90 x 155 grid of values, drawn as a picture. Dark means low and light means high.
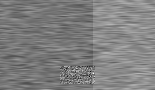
Values change most from cell to cell in the bottom middle. A vertical seam about 60% of the way across splits the table, and the right part is higher. Streaks run across, left to right. An odd patch, rougher than its surroundings, sits in the bottom middle.
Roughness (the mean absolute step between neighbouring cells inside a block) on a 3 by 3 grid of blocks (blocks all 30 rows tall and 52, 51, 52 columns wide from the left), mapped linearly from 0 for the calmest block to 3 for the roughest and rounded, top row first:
000 | 000 | 030
